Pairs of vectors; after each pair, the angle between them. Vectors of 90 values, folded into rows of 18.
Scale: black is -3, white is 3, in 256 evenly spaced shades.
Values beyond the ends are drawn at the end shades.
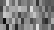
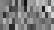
partly opposed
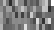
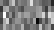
partly opposed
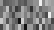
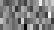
nearly parallel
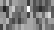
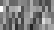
orthogonal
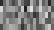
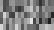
orthogonal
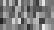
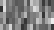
orthogonal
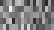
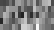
orthogonal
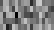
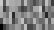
orthogonal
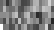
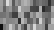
nearly opposite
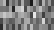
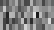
orthogonal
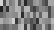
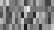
partly aligned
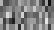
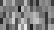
partly opposed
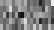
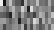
orthogonal
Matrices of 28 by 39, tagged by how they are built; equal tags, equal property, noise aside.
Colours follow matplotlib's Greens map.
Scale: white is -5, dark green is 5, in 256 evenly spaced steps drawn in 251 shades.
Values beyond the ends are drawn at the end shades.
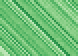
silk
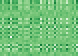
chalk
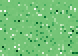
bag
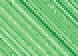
silk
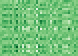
chalk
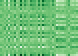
chalk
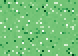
bag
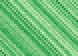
silk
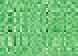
chalk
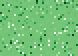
bag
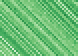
silk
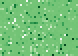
bag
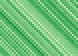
silk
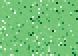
bag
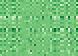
chalk
